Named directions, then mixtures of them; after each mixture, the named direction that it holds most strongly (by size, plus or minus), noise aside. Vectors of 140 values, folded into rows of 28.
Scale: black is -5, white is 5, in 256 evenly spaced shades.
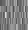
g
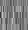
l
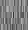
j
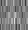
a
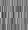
l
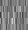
l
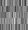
a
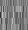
l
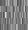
g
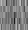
a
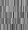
j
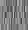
g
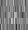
a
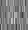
a
